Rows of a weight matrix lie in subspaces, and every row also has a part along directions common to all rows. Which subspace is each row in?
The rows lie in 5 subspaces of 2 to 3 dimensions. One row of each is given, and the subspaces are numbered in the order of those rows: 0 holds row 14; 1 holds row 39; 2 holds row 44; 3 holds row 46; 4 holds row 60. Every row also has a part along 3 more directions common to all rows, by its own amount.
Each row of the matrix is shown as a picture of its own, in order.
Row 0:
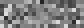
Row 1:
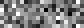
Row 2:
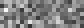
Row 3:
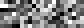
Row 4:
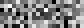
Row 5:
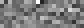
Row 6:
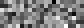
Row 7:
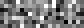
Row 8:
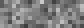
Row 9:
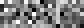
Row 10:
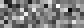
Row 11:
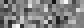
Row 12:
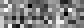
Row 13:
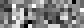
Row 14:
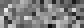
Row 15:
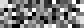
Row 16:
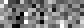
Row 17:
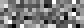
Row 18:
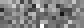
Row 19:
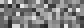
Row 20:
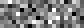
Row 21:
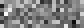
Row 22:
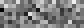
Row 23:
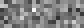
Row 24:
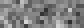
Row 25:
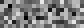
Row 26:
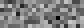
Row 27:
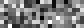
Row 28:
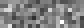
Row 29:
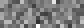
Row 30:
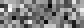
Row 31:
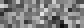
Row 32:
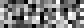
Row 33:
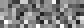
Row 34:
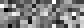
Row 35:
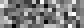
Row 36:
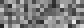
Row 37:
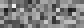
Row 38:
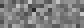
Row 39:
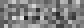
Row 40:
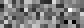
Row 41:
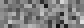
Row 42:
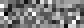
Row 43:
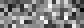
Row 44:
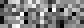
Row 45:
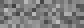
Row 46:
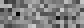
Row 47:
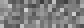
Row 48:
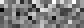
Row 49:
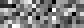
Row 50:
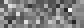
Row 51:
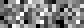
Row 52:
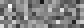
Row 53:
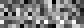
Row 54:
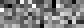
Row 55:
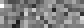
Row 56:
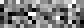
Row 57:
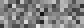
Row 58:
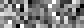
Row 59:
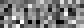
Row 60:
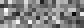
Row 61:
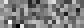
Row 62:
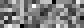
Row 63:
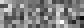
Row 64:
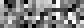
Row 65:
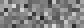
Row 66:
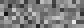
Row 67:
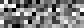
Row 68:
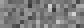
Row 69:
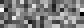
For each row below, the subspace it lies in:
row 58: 3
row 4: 3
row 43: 0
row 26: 3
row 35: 0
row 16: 2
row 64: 1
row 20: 3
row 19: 3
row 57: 2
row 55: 2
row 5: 3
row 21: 0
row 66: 0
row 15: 0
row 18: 4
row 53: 0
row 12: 3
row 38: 1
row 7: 4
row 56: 4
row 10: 1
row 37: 4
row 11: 3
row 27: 3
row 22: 4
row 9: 4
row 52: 0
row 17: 0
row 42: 0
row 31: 2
